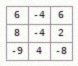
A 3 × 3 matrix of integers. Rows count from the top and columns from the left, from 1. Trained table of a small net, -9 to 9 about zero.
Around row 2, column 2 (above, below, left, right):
-4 4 8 2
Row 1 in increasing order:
-4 6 6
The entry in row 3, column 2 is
4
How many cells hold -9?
1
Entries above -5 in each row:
3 3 1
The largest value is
8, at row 2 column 1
